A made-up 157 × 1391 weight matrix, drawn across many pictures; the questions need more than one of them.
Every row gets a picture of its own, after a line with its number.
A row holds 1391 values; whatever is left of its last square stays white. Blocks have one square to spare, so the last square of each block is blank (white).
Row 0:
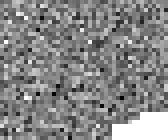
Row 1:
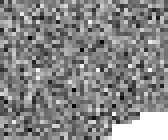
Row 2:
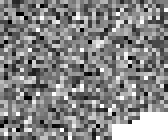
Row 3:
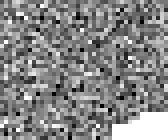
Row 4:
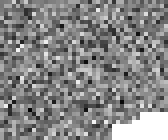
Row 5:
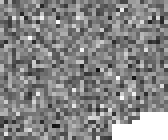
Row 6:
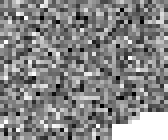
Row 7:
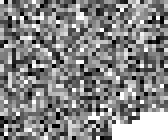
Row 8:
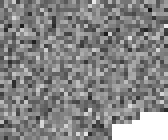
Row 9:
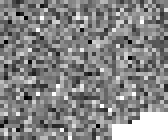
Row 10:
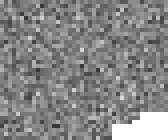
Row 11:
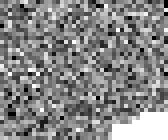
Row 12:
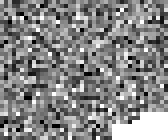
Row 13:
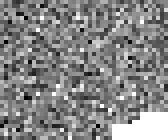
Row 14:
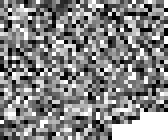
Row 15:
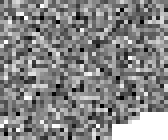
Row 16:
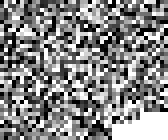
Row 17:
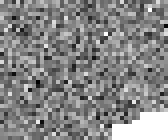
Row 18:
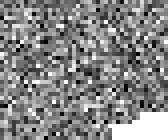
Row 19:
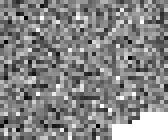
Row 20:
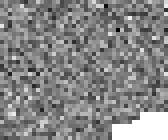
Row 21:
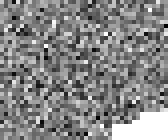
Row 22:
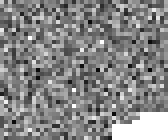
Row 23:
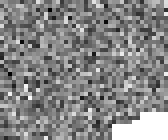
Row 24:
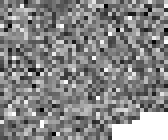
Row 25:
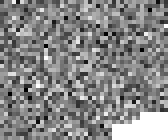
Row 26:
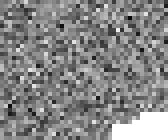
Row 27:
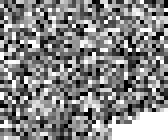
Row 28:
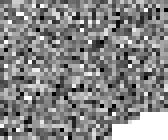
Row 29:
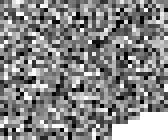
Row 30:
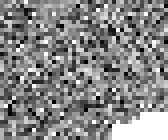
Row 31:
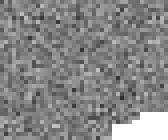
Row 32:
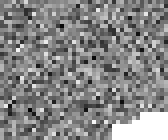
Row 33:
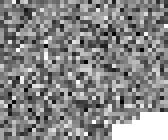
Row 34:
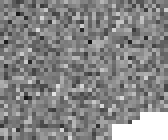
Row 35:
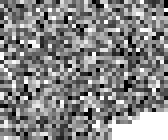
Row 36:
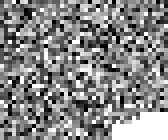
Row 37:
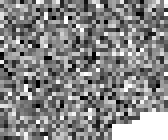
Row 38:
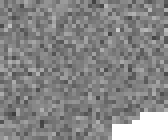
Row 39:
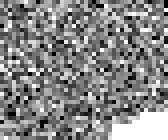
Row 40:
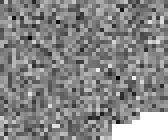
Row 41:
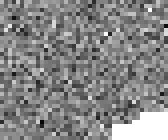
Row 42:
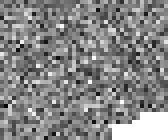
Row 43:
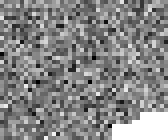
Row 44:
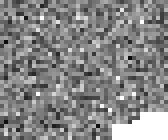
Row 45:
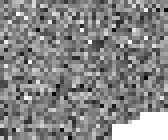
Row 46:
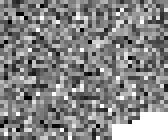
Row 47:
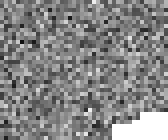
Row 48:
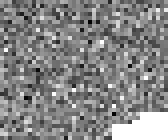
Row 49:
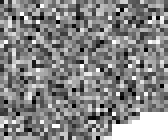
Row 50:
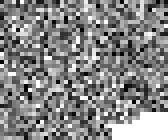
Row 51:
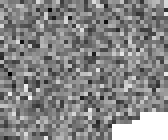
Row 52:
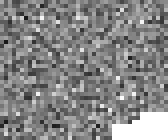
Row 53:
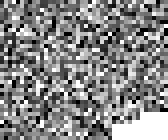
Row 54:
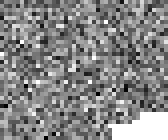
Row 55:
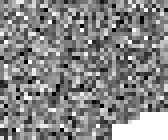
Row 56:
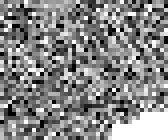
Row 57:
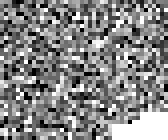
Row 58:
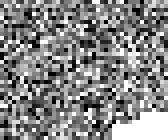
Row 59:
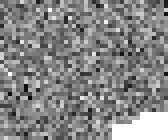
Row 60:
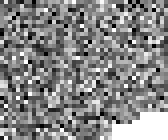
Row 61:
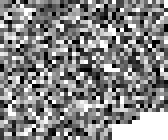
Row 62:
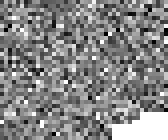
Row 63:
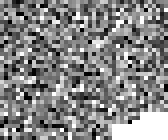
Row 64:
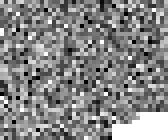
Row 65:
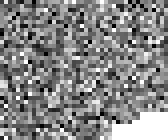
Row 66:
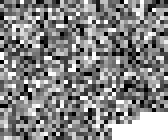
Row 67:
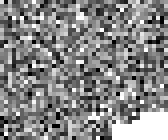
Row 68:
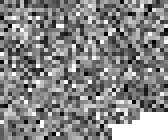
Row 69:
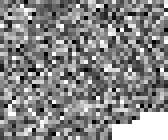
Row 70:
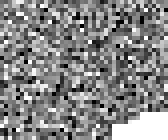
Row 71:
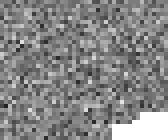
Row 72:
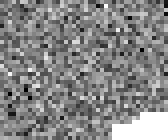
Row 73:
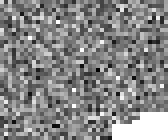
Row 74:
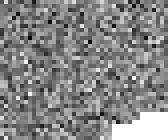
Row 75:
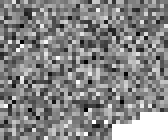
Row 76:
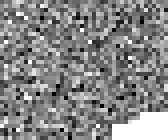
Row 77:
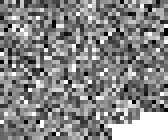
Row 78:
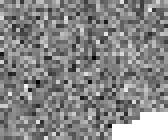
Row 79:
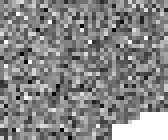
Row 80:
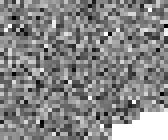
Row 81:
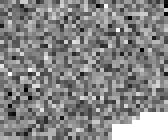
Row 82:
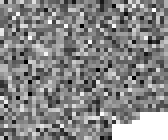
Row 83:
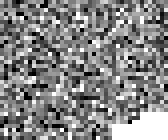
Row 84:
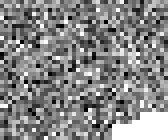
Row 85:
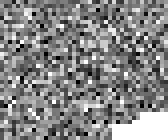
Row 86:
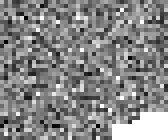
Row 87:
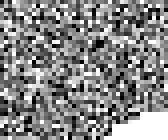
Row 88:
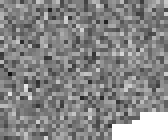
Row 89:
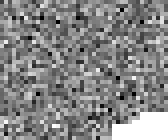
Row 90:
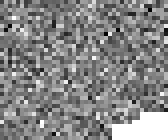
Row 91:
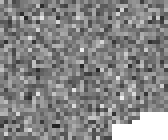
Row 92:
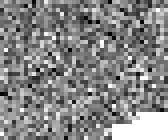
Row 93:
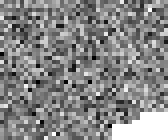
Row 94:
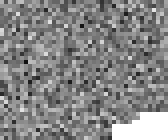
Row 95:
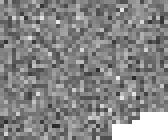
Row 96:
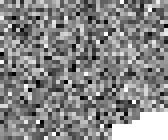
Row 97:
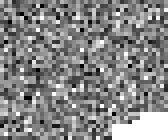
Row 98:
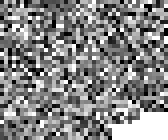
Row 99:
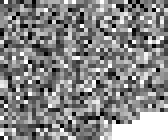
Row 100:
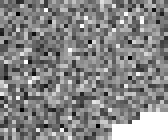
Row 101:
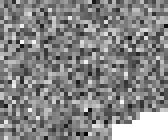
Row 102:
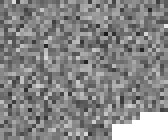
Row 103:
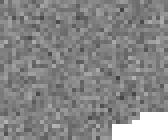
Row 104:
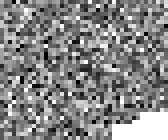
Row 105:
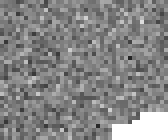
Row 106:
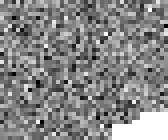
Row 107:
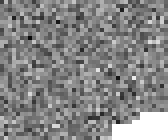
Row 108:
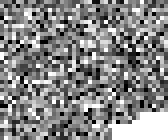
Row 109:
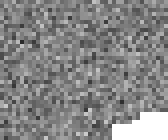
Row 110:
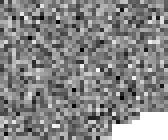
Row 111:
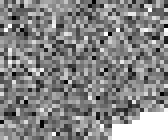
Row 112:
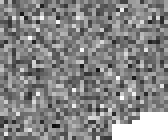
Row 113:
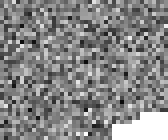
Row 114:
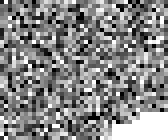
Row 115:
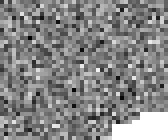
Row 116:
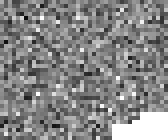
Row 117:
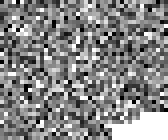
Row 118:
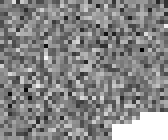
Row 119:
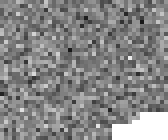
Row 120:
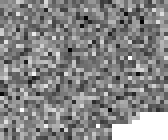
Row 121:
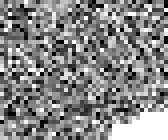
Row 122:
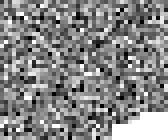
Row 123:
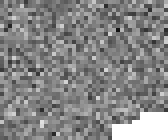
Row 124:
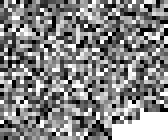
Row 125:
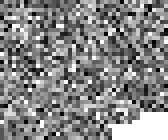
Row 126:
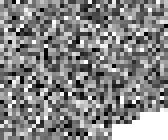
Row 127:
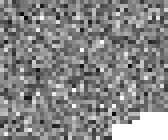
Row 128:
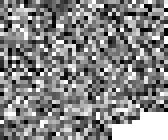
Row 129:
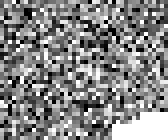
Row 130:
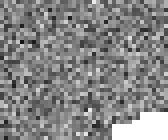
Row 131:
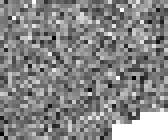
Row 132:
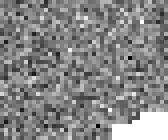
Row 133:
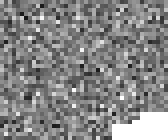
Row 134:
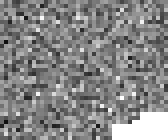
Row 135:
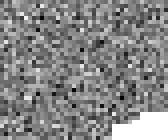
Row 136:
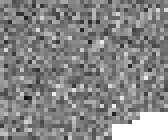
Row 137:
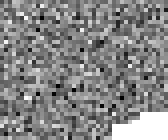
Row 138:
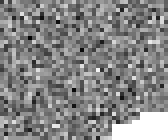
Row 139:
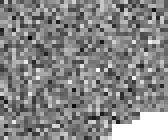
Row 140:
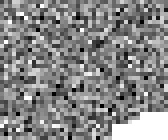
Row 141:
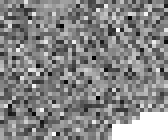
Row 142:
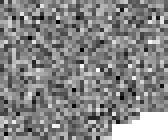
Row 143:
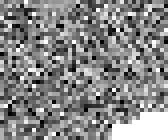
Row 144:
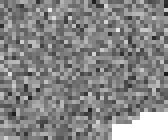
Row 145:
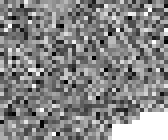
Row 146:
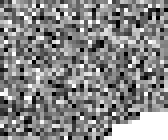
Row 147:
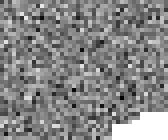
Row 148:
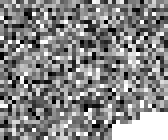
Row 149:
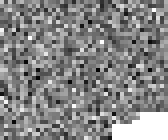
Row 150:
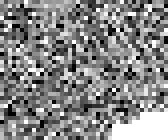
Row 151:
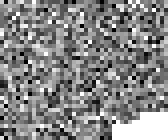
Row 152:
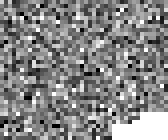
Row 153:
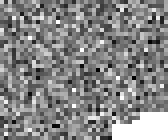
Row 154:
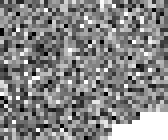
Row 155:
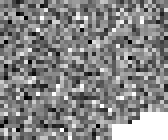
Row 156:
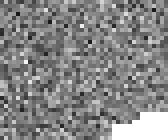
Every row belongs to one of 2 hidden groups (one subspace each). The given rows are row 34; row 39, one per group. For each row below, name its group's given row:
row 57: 34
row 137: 34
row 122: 34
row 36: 39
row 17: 39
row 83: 34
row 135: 34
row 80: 39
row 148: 39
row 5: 34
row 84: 39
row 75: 39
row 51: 39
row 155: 34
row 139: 34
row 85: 39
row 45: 34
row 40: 34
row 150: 39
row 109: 39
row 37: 39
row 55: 34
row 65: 34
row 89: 34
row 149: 34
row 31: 34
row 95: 34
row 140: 34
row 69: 39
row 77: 39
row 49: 34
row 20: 39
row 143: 39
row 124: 39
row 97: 34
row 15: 34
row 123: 39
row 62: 39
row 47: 39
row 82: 34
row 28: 34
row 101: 39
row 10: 34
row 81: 39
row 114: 34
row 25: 39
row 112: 34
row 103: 34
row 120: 34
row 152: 34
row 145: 39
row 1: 34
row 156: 34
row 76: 34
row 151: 34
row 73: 34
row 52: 34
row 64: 34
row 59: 39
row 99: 34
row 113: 39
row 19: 34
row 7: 34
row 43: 39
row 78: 39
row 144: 39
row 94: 34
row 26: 39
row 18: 39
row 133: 34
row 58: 39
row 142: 34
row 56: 39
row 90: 39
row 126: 39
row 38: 39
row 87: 34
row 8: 39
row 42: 39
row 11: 39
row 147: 34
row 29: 34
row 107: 34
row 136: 34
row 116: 34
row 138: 34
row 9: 34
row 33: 39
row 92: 34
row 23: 39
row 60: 34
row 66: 39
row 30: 39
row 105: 34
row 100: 34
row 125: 39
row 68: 39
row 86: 34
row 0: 34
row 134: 34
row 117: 39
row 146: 34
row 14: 39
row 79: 34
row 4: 39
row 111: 39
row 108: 39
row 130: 39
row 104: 39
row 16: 39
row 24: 39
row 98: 39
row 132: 34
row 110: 34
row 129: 39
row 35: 39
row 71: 39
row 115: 34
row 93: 39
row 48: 34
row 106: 39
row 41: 39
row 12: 34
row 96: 39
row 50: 39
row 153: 34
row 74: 34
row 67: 34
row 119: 34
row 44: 34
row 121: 39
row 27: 39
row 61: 39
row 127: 34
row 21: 39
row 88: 39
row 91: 34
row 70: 34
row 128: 39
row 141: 39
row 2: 34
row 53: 39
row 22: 34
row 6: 34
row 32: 39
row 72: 39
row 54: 39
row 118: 39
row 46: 34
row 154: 34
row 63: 34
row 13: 34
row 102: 39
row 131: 34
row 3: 34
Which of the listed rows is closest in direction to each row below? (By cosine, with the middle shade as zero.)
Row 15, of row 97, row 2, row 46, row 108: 108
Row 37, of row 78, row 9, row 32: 78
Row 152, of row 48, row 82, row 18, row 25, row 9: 9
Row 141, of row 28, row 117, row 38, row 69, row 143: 143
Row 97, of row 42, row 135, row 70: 42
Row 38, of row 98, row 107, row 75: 107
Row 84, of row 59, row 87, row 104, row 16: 16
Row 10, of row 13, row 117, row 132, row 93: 13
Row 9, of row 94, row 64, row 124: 124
